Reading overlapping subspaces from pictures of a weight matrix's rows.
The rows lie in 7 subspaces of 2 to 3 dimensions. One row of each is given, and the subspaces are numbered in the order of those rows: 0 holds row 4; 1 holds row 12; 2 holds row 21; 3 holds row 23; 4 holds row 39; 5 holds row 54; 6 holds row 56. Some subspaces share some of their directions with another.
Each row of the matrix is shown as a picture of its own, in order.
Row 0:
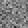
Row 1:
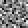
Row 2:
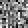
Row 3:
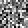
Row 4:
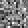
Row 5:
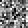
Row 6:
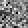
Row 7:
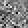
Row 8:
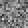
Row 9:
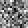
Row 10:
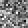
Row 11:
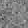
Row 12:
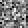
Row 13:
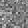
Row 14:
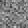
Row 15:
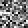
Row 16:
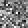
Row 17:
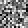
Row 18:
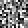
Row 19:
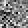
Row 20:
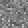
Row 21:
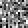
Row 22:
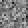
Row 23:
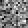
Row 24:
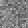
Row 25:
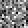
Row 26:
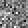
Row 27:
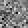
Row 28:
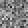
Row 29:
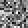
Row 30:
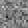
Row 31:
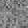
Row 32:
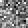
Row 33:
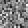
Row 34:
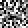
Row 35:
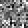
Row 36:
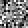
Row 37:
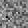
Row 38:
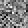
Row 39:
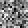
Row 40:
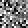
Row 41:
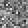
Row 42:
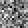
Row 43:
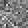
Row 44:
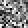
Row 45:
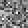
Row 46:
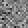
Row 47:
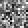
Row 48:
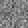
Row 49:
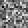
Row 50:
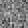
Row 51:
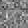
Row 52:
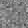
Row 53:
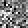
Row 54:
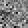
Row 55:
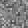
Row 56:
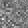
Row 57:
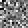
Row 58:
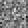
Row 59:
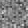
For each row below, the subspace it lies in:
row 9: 4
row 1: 2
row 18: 2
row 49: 5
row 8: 6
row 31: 6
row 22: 1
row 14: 3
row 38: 2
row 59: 1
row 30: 5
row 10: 3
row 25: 1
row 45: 0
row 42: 4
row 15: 4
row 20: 6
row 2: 2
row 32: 3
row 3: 2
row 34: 0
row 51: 5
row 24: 3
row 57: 0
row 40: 0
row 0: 2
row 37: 5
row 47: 6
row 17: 2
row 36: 1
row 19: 1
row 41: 3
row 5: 1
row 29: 0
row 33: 2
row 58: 1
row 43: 1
